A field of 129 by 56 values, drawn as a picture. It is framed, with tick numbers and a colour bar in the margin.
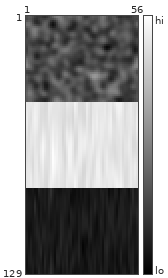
The table splits into 3 rows of 1 panel. Panel 1,1: low, blotchy. Panel 2,1: very high, streaked downward, faint in contrast. Panel 3,1: very low, streaked downward, faint in contrast.
